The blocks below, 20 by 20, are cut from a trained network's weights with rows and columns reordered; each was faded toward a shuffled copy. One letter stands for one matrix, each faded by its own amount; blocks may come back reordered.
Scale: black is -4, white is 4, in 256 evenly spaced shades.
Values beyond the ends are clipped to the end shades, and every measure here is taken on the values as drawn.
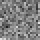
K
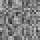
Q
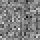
K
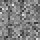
K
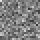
K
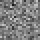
K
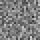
K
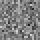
K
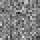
K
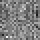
Q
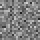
K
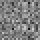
Q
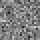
K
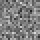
K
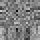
Q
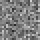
K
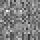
Q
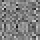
Q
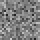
K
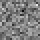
Q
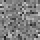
K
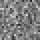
K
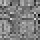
Q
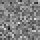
K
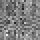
Q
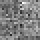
Q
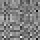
Q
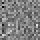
Q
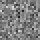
K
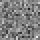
K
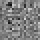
Q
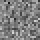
K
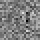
Q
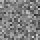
K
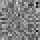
Q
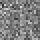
K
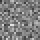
Q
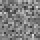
K
